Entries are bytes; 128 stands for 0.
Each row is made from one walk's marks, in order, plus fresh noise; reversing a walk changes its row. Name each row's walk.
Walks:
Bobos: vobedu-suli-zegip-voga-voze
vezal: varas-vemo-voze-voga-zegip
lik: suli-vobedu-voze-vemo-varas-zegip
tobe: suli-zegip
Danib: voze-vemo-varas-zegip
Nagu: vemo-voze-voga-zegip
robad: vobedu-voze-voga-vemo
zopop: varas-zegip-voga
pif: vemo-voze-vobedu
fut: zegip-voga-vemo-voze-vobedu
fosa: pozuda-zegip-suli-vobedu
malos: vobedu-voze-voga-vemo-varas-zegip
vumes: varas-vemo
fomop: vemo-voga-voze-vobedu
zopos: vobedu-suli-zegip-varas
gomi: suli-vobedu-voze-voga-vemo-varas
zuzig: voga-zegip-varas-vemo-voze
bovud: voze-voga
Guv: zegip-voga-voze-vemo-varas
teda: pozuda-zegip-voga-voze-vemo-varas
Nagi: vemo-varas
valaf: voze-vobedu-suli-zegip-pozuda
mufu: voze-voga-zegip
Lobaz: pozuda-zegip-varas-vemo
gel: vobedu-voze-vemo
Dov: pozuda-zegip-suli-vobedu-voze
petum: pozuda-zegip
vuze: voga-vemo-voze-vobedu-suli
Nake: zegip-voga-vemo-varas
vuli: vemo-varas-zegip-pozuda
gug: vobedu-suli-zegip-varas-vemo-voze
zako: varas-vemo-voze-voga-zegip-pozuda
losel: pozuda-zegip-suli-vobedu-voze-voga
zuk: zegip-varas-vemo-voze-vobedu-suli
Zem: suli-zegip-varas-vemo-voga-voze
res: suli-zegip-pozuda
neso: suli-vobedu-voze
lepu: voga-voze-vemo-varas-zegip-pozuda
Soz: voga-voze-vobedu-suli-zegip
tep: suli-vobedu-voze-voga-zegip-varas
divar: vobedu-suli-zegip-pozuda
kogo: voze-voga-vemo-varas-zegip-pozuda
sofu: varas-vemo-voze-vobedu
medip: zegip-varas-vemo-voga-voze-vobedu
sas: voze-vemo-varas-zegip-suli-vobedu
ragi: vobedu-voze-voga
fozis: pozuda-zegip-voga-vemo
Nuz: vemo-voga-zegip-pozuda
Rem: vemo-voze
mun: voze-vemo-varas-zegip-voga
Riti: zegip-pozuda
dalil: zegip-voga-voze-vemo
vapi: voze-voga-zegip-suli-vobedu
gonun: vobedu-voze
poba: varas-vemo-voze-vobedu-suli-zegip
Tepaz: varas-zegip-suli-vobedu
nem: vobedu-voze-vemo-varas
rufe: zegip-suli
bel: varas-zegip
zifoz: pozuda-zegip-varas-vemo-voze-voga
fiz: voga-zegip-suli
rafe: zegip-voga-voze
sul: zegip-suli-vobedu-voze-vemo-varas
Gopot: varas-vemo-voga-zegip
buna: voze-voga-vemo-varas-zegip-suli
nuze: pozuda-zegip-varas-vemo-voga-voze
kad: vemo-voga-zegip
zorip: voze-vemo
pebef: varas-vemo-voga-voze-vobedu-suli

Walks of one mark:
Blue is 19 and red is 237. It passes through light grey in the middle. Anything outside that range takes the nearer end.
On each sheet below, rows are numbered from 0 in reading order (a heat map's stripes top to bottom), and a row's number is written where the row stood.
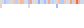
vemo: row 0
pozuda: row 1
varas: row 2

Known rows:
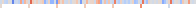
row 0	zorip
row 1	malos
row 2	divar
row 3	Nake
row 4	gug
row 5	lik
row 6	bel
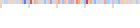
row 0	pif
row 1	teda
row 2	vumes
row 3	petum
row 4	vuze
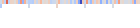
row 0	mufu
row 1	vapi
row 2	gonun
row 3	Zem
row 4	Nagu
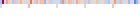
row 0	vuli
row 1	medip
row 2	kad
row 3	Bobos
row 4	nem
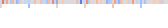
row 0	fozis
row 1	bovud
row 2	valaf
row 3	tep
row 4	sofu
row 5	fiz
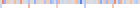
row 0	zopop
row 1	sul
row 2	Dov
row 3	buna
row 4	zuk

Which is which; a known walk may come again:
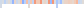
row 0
Rem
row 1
rafe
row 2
fiz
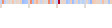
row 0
tep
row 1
vezal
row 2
Lobaz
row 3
vuze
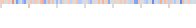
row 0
robad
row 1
Nake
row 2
Bobos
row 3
Tepaz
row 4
ragi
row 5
zorip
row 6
sas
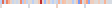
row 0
zako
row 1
fomop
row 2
Guv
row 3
zopop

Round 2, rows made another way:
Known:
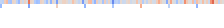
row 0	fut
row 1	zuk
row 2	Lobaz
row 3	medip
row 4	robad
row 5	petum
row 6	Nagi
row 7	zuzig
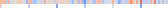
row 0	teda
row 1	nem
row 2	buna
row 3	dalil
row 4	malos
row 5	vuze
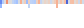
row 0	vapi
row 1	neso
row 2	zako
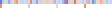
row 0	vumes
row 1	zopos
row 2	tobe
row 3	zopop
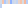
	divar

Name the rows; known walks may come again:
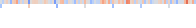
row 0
rafe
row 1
Lobaz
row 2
medip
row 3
malos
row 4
zuzig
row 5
divar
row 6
kad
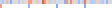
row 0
sofu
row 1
lepu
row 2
fiz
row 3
zuk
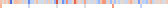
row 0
zako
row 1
zorip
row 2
lik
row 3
Danib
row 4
petum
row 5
neso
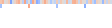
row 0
vuli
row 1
zopop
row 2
Zem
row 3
fut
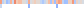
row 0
Soz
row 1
buna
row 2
Guv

